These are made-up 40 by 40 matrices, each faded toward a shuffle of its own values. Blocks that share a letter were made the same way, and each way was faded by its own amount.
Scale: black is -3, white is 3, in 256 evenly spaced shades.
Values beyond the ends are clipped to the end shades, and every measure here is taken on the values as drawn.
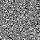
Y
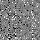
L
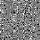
L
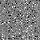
Y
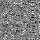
L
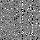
L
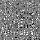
L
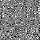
Y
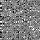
L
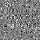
Y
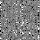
L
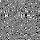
Y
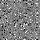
Y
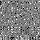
Y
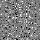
L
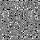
Y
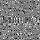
Y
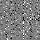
L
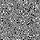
Y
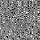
Y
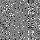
L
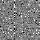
L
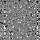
L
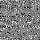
Y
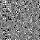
L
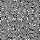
Y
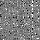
L
